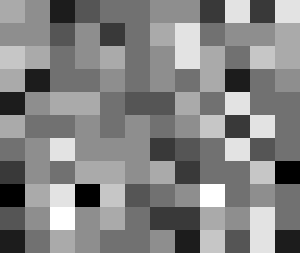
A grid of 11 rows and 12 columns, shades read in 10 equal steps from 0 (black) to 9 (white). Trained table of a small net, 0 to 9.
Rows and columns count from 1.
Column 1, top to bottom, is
6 5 7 6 1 6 4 2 0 3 1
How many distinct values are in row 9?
8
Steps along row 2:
same down up down up up up down up same up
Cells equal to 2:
9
